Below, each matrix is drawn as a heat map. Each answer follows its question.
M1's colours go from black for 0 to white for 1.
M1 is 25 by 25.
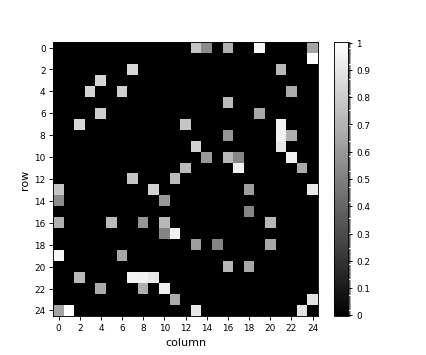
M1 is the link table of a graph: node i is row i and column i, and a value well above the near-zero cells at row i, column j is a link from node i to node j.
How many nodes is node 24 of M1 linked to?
4
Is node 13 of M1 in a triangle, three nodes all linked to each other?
yes
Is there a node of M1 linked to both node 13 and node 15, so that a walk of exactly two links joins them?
yes
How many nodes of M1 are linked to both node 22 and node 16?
2
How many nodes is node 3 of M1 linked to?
1
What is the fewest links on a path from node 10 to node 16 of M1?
1
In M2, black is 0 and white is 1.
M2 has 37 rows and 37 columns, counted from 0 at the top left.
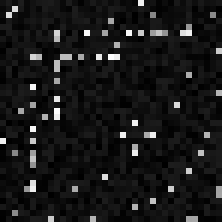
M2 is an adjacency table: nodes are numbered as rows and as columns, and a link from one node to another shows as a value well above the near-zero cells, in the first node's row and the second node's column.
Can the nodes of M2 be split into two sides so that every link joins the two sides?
yes
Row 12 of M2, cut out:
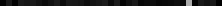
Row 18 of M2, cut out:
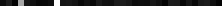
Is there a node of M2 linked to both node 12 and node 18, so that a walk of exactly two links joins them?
no
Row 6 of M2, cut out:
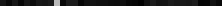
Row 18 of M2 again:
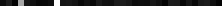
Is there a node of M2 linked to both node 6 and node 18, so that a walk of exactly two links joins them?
yes
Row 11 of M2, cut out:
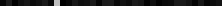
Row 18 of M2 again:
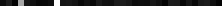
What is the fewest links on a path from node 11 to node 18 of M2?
2
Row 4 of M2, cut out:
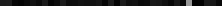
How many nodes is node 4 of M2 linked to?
1
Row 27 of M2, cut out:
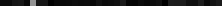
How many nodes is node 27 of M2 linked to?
1
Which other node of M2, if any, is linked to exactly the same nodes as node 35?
node 1
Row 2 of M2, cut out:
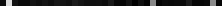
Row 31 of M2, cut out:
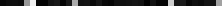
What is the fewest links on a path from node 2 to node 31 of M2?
3
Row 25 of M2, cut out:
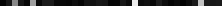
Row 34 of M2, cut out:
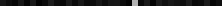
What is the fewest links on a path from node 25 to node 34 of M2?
2
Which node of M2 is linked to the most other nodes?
node 5
